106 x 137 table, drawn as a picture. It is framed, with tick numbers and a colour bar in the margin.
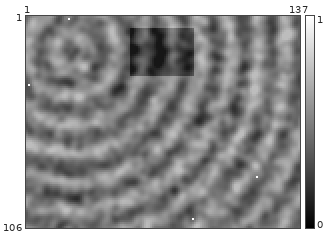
Odd patch: lower, in the top middle. Mirror symmetry: none. Lone odd cells: 4, each higher than its neighbours. Rings: centred on the top left. Average level on the scale: 50%. Ninth with the lowest average: top middle.
